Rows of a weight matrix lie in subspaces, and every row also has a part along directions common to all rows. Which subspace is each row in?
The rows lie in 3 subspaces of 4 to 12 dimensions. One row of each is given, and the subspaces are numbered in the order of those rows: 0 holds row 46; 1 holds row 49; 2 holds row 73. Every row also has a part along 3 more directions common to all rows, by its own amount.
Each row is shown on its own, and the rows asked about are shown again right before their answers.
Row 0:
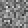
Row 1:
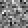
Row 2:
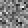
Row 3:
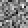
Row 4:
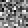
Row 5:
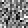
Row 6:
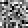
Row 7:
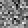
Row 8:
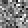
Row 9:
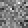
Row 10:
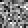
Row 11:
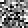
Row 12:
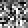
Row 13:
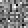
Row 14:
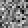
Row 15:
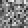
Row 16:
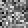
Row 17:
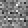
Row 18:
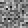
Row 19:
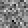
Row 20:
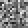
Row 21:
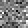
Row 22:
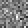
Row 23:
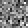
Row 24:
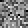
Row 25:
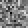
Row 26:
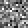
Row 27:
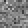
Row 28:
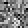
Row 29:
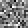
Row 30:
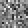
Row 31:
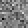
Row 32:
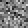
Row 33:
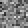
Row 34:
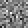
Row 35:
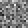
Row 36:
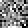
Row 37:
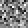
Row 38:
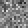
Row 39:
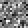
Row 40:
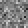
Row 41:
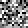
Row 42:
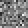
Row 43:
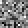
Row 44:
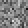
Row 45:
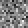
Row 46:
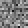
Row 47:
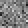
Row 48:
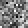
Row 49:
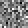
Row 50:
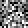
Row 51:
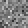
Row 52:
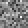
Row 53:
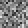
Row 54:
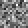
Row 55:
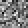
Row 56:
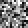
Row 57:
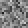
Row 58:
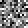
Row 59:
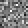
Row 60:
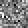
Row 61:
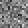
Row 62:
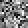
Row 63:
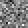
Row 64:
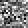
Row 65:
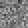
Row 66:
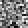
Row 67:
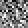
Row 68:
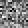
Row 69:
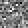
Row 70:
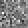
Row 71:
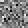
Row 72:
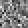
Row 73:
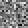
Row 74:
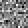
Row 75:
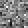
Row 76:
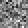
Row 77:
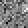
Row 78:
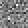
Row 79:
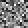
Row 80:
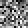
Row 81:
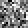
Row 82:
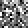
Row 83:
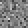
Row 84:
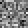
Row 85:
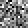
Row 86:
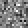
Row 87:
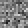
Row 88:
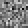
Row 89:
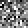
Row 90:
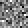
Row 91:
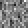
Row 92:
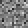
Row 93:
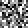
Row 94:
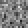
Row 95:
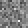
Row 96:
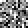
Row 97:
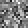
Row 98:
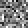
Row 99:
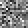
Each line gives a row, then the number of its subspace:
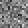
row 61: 2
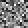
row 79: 0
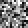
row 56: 0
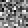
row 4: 2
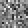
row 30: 2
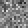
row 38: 2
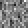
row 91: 0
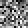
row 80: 2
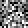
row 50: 1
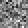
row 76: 2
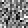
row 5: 1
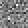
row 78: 0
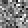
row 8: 0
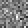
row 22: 1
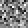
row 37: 2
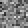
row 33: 0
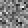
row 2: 0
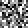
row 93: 0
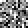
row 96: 2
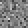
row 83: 2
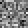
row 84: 2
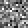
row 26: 1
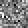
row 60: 2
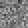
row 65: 0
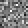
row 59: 1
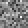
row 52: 0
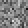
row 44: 0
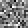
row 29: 2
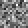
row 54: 0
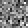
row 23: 0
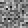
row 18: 1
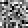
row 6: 1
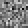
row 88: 1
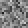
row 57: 2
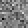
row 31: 1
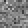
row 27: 1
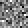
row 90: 0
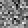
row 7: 0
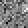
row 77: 1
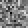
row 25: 2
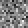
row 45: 2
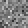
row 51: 1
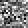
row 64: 0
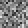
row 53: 0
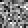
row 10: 1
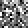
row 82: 0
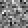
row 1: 0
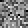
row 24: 1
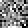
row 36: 0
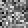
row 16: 1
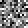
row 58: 0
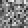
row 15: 0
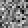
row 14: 1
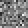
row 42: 2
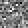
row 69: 1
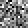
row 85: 2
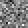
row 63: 2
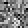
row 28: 0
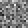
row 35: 2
